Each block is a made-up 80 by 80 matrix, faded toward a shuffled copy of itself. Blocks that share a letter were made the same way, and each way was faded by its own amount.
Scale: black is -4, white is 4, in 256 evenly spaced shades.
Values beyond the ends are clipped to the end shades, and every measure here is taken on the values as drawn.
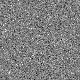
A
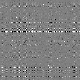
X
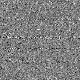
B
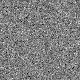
A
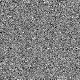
B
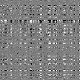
X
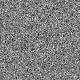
A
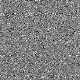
B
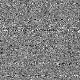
B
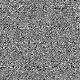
B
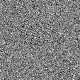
A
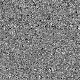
B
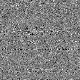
B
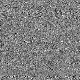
B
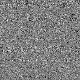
B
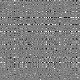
X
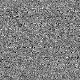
B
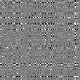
X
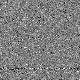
B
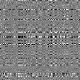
X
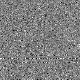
B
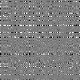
X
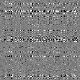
X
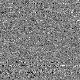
B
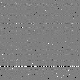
X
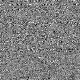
B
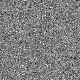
A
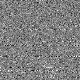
B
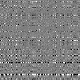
X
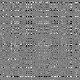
X
